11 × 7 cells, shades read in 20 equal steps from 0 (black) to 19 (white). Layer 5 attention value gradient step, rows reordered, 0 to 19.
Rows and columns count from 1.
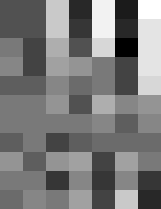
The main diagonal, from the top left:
6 6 13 11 9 10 10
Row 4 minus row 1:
4 -1 -3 8 -9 3 -2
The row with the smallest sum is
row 10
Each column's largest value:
11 10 15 12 18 15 19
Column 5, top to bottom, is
18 18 16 9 9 13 10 8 5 4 5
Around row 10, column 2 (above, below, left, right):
7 10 9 4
